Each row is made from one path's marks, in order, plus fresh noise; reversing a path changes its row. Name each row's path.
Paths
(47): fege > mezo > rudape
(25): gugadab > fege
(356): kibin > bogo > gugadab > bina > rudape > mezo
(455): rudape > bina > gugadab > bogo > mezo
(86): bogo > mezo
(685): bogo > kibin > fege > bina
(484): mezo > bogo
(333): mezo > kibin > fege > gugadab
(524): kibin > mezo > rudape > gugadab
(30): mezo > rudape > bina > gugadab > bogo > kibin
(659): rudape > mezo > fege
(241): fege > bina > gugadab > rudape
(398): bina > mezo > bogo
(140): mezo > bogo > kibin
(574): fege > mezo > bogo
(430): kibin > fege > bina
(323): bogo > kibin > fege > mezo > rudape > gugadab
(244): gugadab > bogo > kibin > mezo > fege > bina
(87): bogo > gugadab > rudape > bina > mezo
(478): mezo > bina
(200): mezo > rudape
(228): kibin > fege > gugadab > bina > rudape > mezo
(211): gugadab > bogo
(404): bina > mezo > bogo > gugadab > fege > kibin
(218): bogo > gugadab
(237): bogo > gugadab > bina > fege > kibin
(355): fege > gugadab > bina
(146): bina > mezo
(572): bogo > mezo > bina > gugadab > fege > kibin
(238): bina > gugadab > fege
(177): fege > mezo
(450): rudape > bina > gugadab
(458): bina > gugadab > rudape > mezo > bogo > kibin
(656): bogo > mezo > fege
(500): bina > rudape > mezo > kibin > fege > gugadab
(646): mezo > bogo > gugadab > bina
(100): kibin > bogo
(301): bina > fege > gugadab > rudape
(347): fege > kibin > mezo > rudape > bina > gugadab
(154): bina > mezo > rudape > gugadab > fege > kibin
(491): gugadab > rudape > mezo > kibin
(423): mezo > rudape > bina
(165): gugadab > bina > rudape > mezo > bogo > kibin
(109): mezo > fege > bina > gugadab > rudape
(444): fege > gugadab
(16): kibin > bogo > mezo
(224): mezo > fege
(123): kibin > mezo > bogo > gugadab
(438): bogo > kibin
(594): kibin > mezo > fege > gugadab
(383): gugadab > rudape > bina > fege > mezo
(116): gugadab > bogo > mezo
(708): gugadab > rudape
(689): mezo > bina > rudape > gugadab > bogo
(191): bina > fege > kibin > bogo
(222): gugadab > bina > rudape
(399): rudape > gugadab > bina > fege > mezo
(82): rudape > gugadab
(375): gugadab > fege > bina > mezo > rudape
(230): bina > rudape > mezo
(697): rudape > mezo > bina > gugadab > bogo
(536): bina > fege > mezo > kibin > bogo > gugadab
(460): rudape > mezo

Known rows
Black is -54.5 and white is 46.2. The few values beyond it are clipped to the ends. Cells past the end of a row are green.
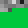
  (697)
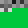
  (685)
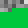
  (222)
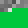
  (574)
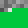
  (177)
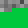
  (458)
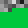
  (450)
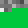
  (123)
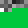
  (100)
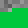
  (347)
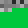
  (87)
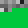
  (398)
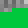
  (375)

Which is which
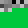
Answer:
(218)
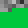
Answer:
(455)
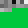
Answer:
(211)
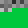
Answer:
(323)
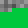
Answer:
(301)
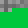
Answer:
(536)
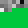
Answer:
(140)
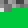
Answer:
(524)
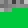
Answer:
(244)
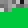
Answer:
(646)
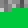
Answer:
(333)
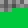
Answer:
(238)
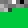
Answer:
(460)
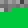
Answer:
(404)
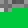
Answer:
(356)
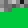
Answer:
(230)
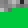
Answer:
(30)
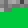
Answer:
(154)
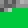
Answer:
(355)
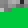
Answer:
(689)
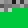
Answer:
(237)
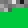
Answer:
(659)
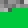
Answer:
(491)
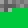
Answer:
(191)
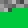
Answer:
(399)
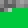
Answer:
(241)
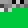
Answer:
(86)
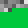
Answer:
(708)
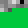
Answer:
(423)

